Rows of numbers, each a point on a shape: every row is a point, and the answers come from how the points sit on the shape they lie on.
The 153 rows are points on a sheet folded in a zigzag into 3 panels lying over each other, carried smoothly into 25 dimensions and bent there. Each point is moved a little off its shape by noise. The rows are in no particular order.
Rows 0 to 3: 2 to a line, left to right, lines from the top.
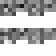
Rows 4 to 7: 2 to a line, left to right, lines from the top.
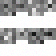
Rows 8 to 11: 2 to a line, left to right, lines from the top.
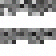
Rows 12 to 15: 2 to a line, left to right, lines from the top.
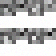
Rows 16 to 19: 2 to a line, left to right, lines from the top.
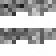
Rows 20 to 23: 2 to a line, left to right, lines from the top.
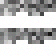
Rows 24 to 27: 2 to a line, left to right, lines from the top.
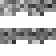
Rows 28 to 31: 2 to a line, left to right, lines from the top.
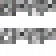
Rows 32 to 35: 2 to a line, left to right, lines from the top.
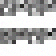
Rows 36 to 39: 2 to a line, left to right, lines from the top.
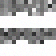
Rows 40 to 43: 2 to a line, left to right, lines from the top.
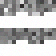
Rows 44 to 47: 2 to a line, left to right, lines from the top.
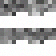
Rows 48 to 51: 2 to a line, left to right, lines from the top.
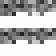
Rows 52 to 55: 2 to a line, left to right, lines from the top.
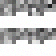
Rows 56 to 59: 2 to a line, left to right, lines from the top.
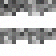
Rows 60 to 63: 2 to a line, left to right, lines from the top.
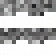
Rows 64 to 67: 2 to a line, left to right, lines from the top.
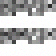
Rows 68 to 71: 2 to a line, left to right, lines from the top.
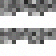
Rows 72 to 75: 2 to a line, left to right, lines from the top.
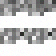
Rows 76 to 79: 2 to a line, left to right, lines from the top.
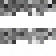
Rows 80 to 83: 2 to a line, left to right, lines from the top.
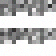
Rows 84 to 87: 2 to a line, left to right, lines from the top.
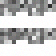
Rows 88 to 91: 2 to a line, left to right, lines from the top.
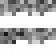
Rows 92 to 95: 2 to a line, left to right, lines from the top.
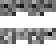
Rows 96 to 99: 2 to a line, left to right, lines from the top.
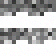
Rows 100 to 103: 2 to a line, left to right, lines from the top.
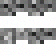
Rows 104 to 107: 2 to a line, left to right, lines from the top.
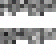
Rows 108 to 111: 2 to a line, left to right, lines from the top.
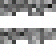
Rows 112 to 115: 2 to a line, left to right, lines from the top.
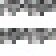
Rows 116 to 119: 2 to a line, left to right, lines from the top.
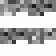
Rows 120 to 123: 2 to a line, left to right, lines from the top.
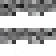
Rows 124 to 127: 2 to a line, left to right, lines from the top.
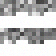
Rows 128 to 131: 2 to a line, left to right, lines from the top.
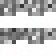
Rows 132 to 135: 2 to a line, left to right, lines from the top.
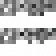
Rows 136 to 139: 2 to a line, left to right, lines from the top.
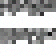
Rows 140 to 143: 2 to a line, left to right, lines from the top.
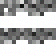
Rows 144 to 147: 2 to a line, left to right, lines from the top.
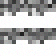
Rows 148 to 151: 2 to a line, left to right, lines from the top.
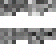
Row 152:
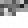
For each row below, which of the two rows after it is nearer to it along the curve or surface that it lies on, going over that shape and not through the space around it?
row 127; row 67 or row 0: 67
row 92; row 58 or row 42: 58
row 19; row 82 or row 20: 20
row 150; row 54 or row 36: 36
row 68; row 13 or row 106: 13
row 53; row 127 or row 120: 120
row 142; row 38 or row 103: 38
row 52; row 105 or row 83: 83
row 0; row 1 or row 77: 77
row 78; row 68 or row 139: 139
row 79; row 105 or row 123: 105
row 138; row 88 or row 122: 88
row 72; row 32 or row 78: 32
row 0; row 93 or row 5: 93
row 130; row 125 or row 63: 63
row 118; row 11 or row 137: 11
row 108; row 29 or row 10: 10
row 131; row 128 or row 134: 134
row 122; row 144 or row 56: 56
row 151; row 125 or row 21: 21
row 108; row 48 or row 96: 96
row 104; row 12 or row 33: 12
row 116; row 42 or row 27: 42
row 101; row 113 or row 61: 61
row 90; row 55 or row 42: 55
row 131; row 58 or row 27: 58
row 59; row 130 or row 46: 130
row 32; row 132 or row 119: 119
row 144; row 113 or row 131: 113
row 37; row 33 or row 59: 33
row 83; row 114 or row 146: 114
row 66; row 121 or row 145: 145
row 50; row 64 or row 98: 98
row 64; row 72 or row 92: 92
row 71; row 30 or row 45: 30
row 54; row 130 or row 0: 130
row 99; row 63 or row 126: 126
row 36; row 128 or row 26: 128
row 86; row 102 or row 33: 33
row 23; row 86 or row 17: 86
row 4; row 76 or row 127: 76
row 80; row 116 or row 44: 44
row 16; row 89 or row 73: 89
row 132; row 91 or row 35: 91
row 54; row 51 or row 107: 107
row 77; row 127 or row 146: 146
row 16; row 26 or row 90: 90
